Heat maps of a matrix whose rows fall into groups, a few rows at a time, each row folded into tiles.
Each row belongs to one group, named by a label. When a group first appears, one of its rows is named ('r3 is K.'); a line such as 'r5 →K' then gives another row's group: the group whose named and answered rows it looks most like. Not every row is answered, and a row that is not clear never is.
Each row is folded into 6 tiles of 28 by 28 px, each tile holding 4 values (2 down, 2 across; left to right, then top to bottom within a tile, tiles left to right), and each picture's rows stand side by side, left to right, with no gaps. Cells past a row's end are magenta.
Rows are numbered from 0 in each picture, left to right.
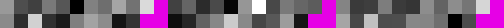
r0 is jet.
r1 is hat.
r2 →jet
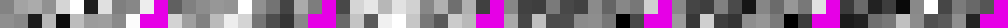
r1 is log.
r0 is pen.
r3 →jet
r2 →log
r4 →jet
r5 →hat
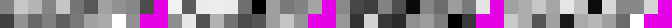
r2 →jet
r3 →pen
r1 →pen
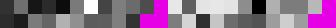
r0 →hat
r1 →pen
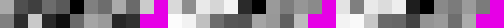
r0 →jet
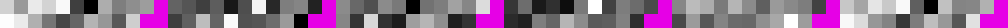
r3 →hat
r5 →pen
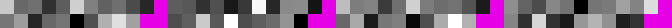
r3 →jet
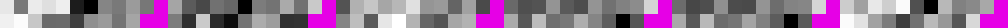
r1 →jet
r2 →log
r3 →jet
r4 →jet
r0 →pen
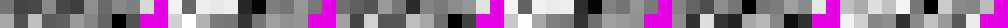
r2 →jet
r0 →jet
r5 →pen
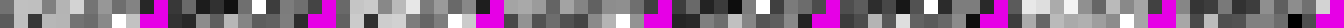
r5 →hat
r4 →hat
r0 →log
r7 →jet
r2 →log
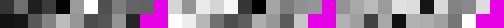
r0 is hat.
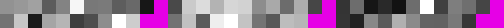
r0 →log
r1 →log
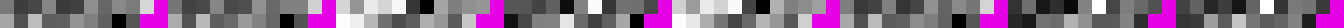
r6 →hat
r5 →jet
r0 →jet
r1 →jet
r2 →pen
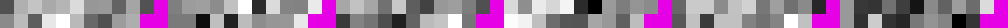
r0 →log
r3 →pen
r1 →pen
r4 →log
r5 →jet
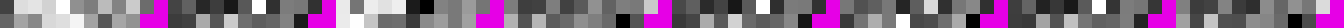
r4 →hat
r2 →pen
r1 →hat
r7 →jet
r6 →hat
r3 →jet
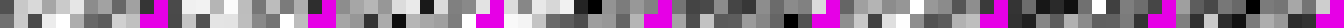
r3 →pen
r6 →hat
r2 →pen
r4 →jet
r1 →log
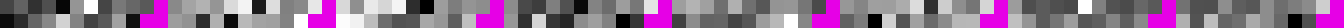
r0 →hat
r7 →jet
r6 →log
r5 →pen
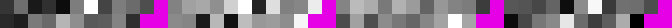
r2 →log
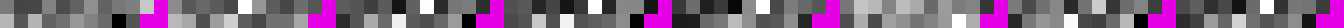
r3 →hat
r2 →hat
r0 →jet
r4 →hat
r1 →log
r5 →log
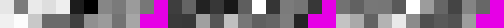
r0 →pen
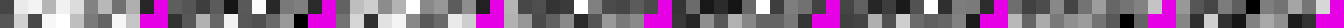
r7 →jet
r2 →log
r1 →hat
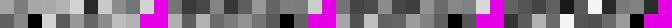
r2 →jet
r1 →jet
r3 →hat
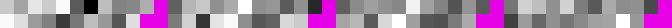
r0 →pen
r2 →log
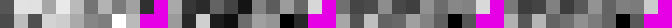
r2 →jet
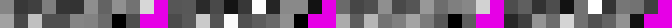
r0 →jet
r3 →hat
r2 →jet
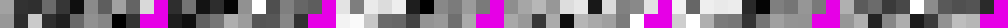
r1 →hat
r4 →pen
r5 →log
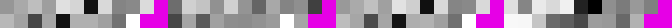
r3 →pen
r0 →pen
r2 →pen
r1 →log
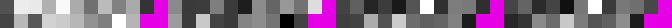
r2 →hat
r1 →jet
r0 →log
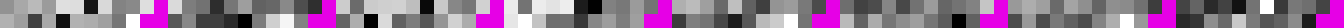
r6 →log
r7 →hat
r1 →log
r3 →pen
